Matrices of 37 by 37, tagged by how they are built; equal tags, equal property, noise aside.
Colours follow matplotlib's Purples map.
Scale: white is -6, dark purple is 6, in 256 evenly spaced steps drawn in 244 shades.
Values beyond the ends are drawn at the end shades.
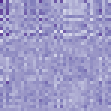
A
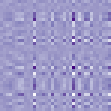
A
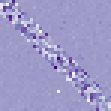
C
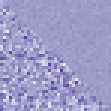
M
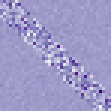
C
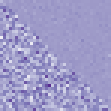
M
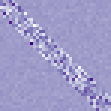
C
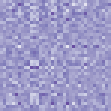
A
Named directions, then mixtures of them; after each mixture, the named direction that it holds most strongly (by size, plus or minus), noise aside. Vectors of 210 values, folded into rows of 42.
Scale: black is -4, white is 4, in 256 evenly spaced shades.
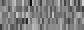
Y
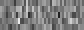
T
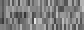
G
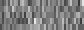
G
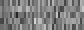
G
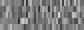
T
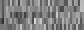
G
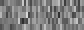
T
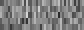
T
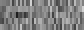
G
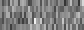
G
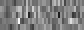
T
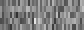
G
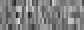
T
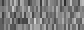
G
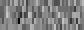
T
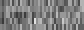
G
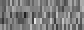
G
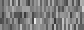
G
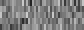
Y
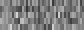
T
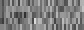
G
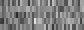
G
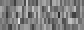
T
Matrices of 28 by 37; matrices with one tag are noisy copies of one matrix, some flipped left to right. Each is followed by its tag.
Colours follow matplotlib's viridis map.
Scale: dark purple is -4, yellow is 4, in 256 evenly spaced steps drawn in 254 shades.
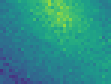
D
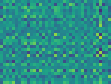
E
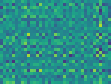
E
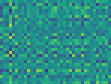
E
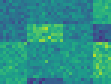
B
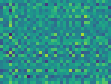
E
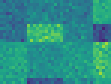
B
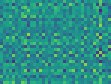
E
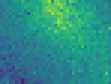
D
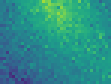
D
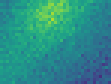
D
